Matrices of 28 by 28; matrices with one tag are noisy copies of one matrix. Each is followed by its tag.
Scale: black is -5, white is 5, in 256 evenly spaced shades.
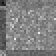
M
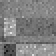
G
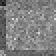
M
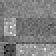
G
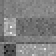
G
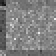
M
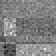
G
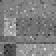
G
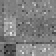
G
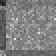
M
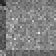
M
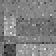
G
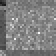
M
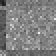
M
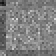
M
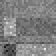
G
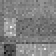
G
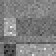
G
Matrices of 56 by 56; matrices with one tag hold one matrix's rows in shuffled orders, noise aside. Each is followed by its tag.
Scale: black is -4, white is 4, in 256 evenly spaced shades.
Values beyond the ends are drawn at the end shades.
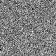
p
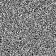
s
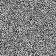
p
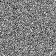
p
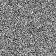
p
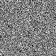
s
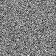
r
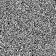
s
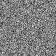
r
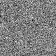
p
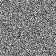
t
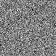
s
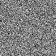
s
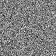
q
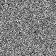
s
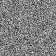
p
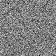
t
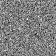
t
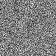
p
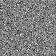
r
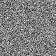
q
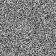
s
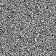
r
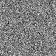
t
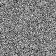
p
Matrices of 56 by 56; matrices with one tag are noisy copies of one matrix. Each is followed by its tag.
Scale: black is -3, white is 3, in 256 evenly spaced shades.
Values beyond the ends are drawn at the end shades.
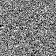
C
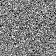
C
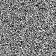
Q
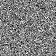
Q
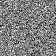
C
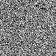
Q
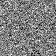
C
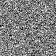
C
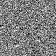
C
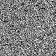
Q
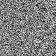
Q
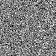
Q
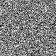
C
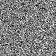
Q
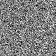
Q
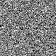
C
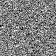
C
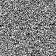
C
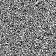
Q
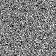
Q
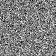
Q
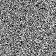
Q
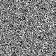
Q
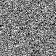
C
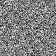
C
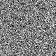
Q
